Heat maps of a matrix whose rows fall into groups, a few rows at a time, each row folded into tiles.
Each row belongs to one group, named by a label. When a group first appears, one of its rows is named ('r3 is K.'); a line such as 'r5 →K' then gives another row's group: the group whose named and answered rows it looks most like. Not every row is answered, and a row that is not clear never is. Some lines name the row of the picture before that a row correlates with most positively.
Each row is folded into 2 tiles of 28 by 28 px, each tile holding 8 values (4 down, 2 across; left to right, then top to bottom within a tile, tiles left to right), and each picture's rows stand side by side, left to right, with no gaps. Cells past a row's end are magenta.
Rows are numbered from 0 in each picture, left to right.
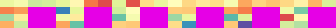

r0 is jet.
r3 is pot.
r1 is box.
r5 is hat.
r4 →pot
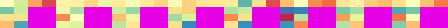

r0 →box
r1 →hat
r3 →pot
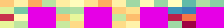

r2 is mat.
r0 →hat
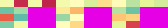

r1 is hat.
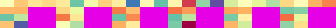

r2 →mat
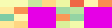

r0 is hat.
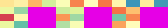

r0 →hat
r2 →mat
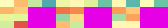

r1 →jet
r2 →mat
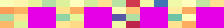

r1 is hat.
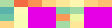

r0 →box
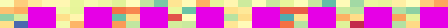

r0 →pot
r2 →jet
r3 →hat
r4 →mat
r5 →jet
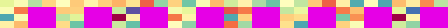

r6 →mat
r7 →hat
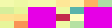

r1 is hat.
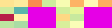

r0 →hat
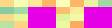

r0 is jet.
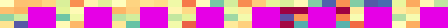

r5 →jet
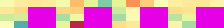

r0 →pot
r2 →box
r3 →pot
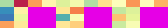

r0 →box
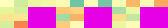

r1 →mat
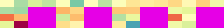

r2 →pot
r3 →hat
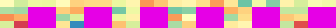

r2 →box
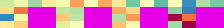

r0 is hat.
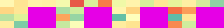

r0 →pot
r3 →jet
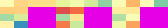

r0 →pot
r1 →jet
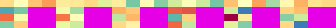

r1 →hat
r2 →mat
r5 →pot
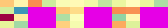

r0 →hat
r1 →jet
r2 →jet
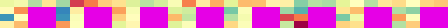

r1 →box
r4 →box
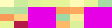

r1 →jet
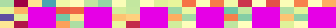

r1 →jet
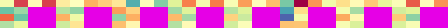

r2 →mat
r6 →hat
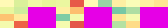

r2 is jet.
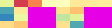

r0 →box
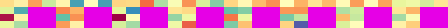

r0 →hat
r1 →mat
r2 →hat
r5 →pot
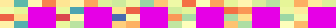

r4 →jet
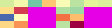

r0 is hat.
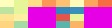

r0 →box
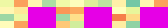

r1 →jet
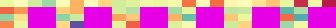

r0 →jet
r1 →pot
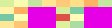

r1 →hat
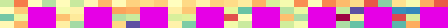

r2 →pot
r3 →pot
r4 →hat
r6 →hat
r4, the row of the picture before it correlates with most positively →1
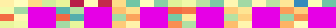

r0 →hat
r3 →jet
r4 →mat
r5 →mat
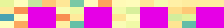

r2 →hat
